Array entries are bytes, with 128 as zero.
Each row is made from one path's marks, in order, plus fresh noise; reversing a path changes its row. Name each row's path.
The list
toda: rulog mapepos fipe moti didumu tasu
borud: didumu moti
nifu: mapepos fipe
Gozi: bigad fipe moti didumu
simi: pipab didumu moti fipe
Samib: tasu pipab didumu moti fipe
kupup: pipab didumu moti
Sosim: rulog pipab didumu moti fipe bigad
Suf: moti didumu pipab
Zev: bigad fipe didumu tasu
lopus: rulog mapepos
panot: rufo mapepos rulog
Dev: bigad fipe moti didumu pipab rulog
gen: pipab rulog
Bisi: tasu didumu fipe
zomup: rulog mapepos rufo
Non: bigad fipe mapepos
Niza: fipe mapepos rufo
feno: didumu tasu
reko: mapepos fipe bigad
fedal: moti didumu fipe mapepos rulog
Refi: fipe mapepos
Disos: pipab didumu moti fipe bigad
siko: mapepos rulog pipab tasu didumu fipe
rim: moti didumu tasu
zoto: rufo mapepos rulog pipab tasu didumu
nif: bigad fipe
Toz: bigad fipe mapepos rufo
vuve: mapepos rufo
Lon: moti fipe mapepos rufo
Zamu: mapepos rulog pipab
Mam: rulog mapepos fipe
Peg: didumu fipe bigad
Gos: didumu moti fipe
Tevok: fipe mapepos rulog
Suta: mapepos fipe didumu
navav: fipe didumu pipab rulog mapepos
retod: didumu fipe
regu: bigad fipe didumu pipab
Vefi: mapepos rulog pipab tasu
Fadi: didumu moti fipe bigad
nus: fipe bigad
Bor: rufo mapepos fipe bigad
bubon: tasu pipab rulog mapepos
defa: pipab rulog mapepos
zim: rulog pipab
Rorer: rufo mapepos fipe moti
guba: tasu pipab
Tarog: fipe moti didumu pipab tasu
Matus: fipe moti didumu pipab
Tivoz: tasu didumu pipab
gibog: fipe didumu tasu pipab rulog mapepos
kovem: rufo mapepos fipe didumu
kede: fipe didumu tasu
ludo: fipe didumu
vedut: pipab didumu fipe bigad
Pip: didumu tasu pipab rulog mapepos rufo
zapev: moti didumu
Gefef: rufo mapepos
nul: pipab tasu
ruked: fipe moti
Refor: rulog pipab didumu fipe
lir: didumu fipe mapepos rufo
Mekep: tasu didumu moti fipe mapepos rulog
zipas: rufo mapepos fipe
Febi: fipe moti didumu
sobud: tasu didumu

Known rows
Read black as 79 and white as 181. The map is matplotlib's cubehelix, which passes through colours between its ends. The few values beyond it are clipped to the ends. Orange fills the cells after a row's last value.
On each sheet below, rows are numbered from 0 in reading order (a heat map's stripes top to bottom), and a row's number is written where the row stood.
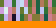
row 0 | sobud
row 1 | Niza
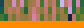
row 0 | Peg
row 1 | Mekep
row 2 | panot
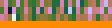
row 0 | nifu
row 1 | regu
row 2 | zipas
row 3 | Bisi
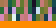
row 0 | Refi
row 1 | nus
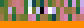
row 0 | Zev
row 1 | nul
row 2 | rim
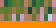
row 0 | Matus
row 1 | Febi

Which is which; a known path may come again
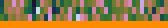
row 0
Peg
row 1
nus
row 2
Febi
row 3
Non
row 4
reko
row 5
defa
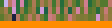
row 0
panot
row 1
Rorer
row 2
Disos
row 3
simi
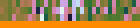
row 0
navav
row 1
nifu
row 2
sobud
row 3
regu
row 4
kupup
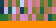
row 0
retod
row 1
Vefi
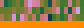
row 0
Matus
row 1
Zamu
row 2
vedut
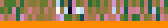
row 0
Lon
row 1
gibog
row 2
guba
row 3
Tarog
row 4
bubon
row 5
Niza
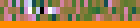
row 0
rim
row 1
nul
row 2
zoto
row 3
Suf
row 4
Tevok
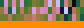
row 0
kovem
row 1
kede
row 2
zim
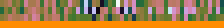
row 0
fedal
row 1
Mekep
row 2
Toz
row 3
gen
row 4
vuve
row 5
Zev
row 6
Tivoz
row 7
Bor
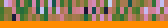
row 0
zomup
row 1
zipas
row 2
Samib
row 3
borud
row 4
Refor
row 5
Bisi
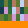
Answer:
ludo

